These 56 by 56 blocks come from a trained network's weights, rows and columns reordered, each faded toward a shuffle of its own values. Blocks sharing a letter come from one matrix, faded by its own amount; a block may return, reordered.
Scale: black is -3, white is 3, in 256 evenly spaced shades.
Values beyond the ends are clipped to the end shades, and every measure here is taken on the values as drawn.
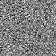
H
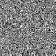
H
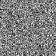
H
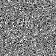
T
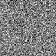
H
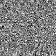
H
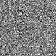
H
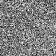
H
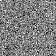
T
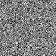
H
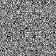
H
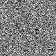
H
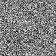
H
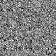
H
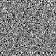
H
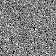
T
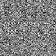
H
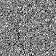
T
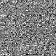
H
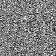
T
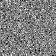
T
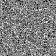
T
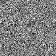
H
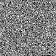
T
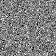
T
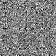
H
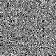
T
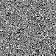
T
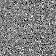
T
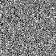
T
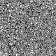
T
